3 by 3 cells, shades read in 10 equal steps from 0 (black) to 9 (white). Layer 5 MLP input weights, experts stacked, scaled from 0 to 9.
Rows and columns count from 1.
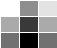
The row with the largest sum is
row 1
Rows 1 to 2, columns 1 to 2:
9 5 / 6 2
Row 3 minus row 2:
-2 -2 -2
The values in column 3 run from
4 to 8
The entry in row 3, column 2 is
0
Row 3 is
4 0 4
